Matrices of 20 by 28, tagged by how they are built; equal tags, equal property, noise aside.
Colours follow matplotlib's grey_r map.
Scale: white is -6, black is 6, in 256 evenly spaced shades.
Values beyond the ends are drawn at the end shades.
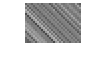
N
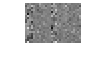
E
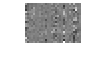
E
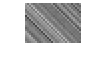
N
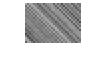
N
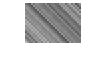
N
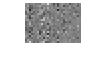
E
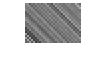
N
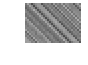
N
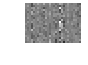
E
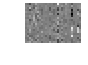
E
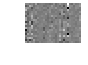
E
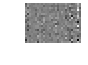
E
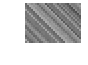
N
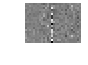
E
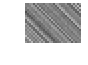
N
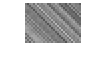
N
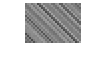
N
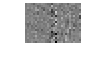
E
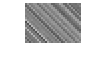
N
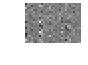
E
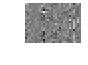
E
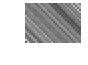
N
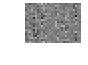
E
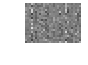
E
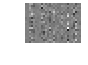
E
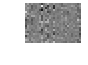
E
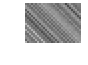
N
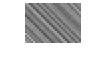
N
